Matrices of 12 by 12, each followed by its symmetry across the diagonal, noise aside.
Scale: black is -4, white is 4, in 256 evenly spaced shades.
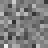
neither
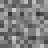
antisymmetric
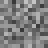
neither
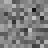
neither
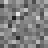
antisymmetric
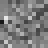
neither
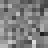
antisymmetric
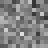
neither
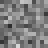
neither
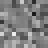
antisymmetric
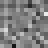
antisymmetric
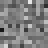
antisymmetric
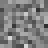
antisymmetric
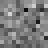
neither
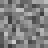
antisymmetric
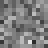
neither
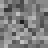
neither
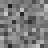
neither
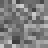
neither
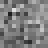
antisymmetric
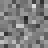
antisymmetric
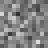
neither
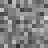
antisymmetric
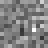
neither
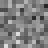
antisymmetric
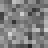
antisymmetric
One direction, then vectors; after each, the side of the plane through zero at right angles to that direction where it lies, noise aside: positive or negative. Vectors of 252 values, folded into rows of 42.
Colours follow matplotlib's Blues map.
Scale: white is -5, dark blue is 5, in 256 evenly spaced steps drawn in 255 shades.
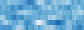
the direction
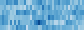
negative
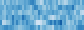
positive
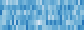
positive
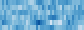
negative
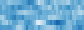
positive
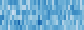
negative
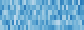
negative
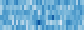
negative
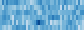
negative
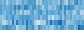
positive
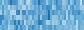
negative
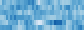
positive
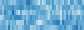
positive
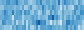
negative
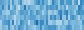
negative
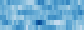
negative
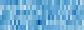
negative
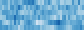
positive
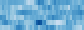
negative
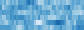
positive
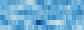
negative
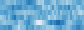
positive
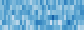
negative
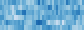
negative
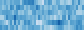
positive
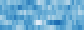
positive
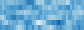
positive
